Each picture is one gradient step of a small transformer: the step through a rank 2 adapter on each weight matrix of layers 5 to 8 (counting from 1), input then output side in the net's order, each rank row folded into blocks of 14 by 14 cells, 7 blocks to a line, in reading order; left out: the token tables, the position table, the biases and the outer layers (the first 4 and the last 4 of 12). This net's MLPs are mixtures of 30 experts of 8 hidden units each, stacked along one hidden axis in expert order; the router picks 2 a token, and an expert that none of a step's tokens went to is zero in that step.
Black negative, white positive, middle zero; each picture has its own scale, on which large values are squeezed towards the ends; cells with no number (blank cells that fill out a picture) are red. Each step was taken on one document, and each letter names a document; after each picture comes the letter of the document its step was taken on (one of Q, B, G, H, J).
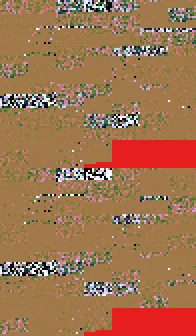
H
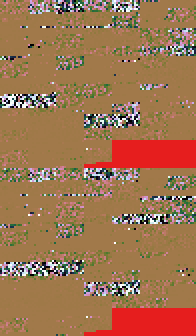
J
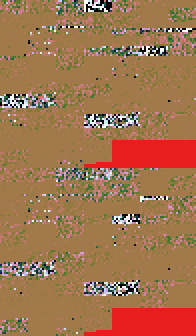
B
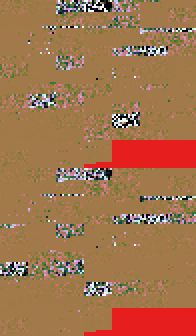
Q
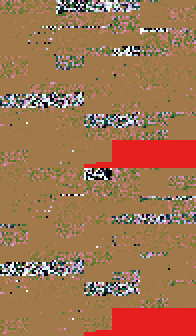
Q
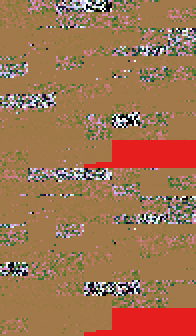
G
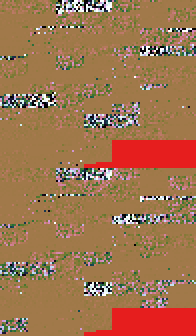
H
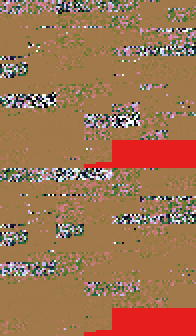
J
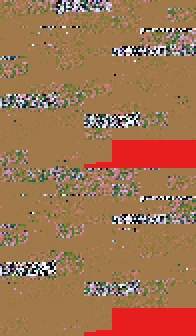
J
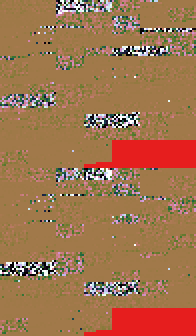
H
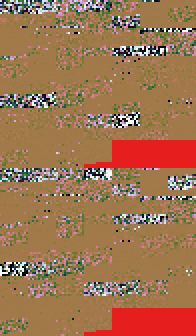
H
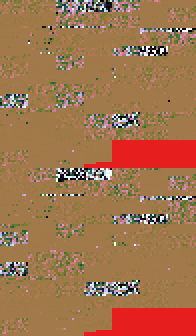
Q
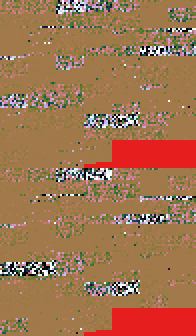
H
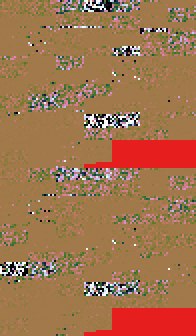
B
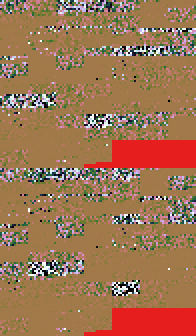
B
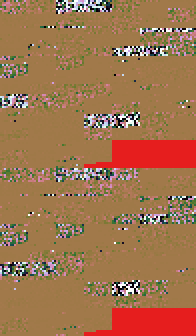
J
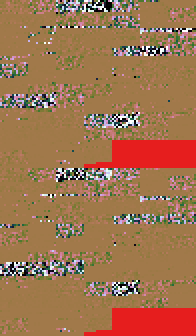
Q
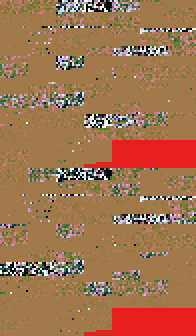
Q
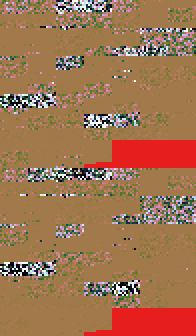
G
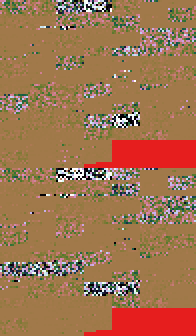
G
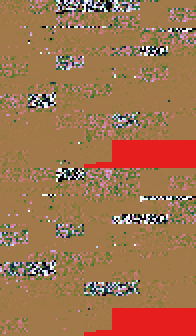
Q
